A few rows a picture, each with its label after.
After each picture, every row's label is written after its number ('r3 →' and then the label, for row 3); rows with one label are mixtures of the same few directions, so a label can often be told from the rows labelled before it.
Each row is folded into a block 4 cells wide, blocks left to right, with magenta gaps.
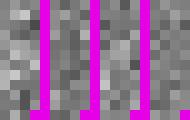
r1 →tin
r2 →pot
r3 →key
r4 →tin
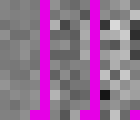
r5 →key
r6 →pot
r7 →pot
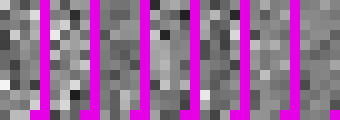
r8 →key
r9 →tin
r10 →tin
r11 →key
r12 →pot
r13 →pot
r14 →key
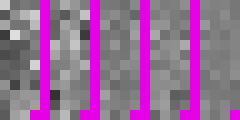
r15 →key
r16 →pot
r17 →pot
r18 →tin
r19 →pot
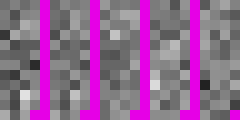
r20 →tin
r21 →tin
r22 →key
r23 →key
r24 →key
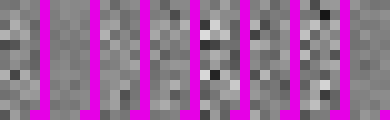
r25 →pot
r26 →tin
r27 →tin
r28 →tin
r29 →pot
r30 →pot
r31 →tin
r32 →key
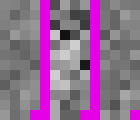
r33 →tin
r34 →key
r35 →tin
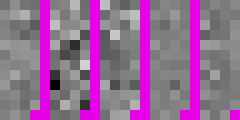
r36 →tin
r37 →key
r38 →key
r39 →tin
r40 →pot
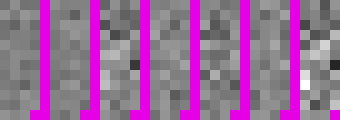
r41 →tin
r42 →tin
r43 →key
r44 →tin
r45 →pot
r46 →pot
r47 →key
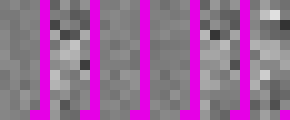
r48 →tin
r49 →key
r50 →pot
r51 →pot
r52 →key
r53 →tin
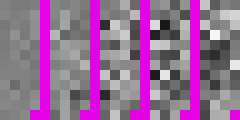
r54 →key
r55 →tin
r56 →pot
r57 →pot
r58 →key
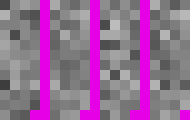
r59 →key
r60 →key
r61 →pot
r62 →key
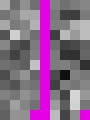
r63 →key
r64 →tin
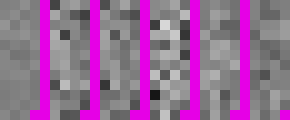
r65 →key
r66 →key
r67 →key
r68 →pot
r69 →tin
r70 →tin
